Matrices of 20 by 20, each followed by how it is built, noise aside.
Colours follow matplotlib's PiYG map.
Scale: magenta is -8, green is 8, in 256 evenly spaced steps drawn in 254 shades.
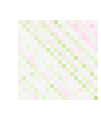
Toeplitz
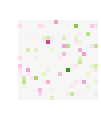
sparse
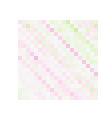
Toeplitz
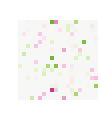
sparse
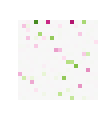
sparse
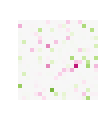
sparse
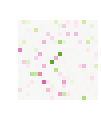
sparse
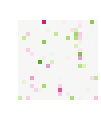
sparse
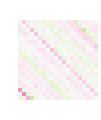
Toeplitz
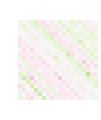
Toeplitz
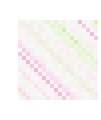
Toeplitz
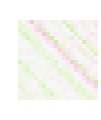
Toeplitz
